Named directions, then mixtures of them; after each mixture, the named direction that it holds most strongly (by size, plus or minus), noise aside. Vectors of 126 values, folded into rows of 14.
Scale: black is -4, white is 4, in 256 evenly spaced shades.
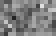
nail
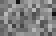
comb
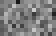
comb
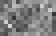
nail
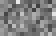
comb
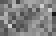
comb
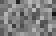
comb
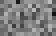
comb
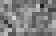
nail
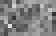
nail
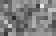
nail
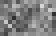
nail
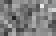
nail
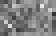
nail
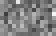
comb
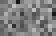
comb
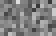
comb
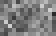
nail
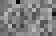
comb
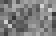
nail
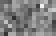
nail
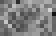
comb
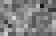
nail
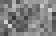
nail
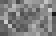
comb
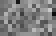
comb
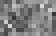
nail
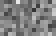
comb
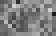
comb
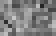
nail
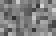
nail
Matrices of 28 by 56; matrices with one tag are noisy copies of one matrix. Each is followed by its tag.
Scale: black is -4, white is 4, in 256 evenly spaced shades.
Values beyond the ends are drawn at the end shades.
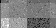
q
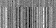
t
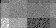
q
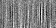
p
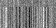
t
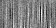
p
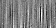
p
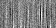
p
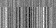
t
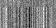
t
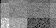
q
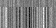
t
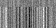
t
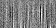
p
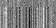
t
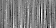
p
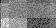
q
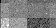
q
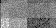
q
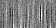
p
